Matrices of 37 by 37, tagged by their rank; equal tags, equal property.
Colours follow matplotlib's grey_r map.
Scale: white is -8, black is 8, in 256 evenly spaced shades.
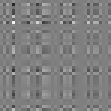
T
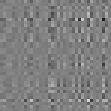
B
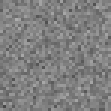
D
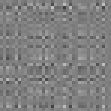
B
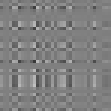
T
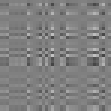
T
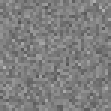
D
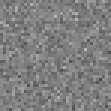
D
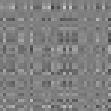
B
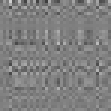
B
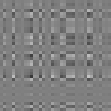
T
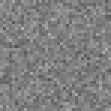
D
